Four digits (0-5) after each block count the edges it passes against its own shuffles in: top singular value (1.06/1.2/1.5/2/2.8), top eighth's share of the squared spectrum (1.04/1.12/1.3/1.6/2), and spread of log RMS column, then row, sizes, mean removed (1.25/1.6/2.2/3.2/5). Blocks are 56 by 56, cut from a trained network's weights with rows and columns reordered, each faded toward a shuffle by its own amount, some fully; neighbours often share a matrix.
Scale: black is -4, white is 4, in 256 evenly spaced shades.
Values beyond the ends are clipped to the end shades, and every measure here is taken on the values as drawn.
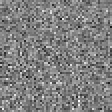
3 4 0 2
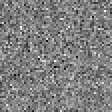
0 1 0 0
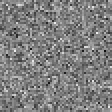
2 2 0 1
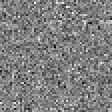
2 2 0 1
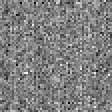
2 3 0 2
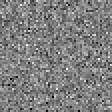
0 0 0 0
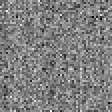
2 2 0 1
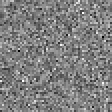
0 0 0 0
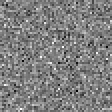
0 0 0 0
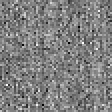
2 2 1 1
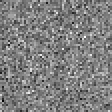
0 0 0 0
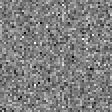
0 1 1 0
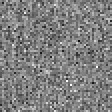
1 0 0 0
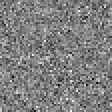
0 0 0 0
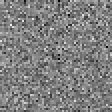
1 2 0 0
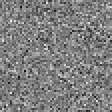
1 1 0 0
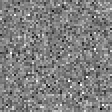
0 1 0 0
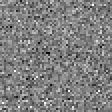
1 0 0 0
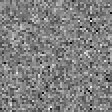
1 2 1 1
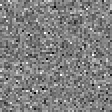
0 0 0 0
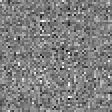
2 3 2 0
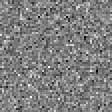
0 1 0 0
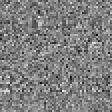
3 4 1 3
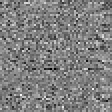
3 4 1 3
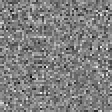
3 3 0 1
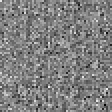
2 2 0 1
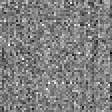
2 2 1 2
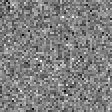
0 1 0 0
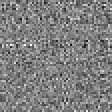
3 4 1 3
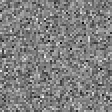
1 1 0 0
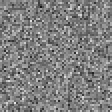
1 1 0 0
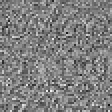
3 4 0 2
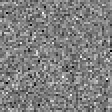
0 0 0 0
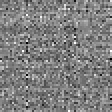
2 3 2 1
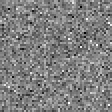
0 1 0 0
